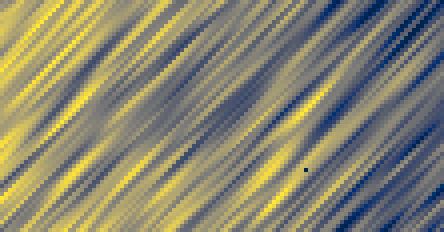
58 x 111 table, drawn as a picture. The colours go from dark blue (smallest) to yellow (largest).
Odd rows or columns: none. Grain: diagonal, up to the right. Slope: up to the left. Lone odd cells: 1, lower than its neighbours.
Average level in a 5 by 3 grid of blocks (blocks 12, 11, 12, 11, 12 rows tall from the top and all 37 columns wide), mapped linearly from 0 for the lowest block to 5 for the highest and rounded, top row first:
5 3 0 / 4 2 1 / 4 2 1 / 4 3 1 / 4 4 0
